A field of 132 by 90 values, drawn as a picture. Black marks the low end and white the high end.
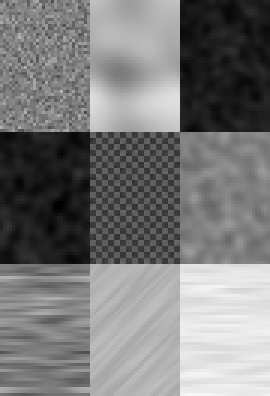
It is made of 3 by 3 panels. Panel 1,1: middling, fine-grained. Panel 1,2: high, smooth. Panel 1,3: very low, blotchy, faint in contrast. Panel 2,1: very low, blotchy, faint in contrast. Panel 2,2: low, checkered. Panel 2,3: middling, blotchy, faint in contrast. Panel 3,1: middling, streaked across. Panel 3,2: high, slanting up to the right, faint in contrast. Panel 3,3: very high, streaked across, faint in contrast.
